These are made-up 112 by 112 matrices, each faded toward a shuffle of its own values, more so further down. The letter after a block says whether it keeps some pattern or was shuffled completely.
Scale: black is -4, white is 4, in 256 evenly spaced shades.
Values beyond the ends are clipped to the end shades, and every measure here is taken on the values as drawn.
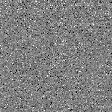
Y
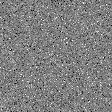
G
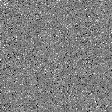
Y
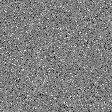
G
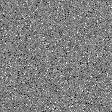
G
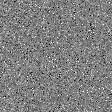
G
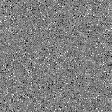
Y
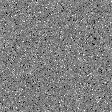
G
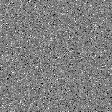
Y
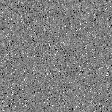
Y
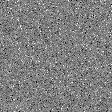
G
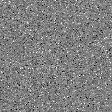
Y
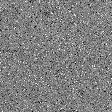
G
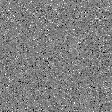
Y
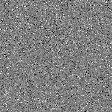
Y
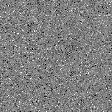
Y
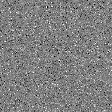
Y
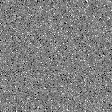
Y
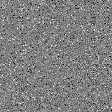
Y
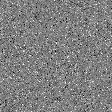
G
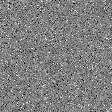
G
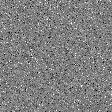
G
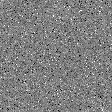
G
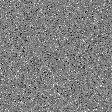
G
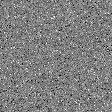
G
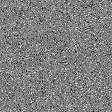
Y
